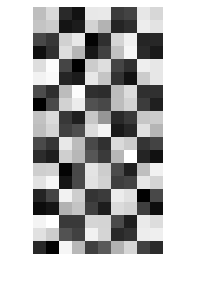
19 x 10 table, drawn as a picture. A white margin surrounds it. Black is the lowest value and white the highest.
On average the colour sits 50% of the way up the scale. No overall slope runs across the table. The field is checkered. The values fall into two levels. No single row or column stands out from its neighbours.
